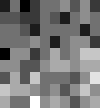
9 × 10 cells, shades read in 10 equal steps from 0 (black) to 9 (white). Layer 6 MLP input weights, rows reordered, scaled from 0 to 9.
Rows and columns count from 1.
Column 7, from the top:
5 1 4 4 4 6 4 3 5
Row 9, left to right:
6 4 4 9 5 6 5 3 5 6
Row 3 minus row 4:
0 0 -1 -4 0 3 0 -1 -4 2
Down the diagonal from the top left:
1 3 3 5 4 6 4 5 5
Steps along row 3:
same down down up same same same down up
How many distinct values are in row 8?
5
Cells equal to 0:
2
